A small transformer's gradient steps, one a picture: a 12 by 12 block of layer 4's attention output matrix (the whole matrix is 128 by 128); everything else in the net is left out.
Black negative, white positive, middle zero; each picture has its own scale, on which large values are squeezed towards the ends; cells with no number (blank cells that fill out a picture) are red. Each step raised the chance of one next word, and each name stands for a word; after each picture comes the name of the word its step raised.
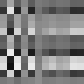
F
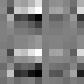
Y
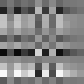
Y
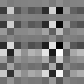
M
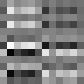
M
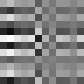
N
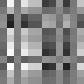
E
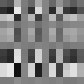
Y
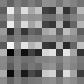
M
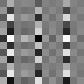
N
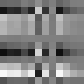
Y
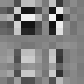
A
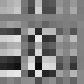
F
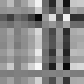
E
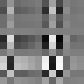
F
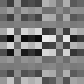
N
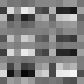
Y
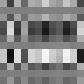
A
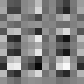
F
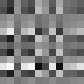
F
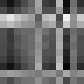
E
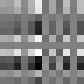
F
